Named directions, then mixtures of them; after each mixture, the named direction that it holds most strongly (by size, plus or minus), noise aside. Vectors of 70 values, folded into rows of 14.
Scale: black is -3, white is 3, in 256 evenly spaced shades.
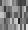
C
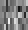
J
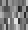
J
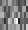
C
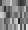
C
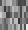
C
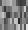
C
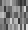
C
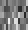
J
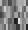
C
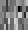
J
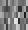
J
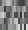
C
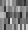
C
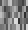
C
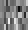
J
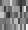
C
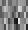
J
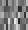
J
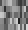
C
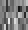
J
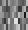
J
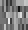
J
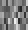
J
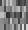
C
